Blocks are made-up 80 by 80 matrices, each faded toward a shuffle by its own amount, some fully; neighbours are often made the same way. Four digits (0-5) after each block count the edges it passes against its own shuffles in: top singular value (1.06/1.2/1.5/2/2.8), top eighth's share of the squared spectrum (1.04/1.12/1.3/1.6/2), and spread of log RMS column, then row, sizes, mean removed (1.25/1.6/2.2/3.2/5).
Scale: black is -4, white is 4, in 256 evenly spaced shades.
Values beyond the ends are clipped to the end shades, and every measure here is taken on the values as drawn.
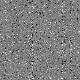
2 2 2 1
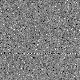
2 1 0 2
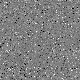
1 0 0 0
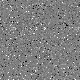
2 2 0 0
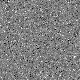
0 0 0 0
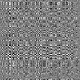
5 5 4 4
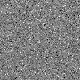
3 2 0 0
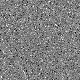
1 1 0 0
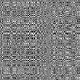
5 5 3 4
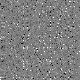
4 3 2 1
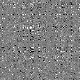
2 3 3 3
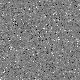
0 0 0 0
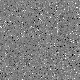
0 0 0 0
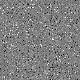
1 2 1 1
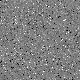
0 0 0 0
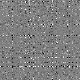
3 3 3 3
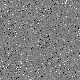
0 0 0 0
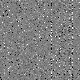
3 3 2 0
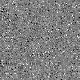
3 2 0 1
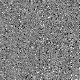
1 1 2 0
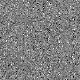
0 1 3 0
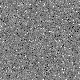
0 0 0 0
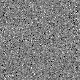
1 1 2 0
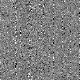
1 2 3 0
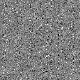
1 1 2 0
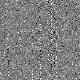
2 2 3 0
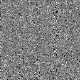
1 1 2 0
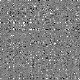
3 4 2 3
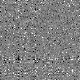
3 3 2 2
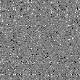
3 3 1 2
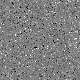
1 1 0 0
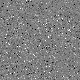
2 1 0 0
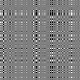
5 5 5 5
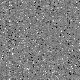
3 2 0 0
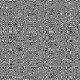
5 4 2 2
